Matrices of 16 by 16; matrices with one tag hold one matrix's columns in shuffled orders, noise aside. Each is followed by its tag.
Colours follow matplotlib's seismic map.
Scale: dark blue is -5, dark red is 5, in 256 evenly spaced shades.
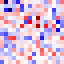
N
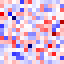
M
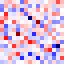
M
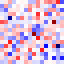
M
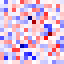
M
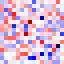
M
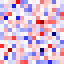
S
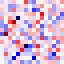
M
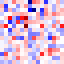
N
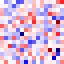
S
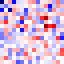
N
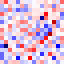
M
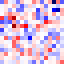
N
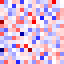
S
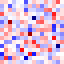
M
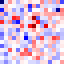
N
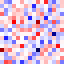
S
